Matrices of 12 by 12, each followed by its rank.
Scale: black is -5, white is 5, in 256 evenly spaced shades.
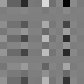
one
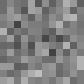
full rank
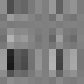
one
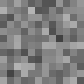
full rank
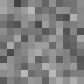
full rank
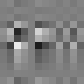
one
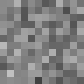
full rank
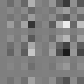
one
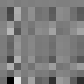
one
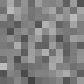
full rank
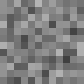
full rank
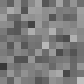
full rank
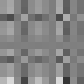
one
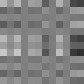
one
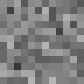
full rank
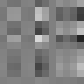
one
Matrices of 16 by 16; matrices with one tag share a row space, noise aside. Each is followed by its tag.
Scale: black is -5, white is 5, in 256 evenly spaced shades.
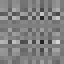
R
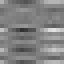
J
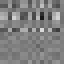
R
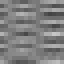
J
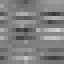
J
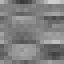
J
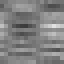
J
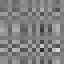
R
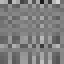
R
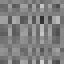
R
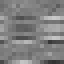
J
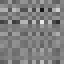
R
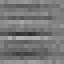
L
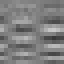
J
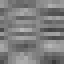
J
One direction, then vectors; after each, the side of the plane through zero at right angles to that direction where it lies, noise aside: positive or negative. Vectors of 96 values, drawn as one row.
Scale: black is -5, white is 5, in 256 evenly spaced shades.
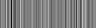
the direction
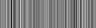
positive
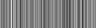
negative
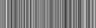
positive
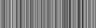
negative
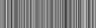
positive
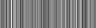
negative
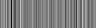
positive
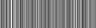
negative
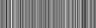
negative
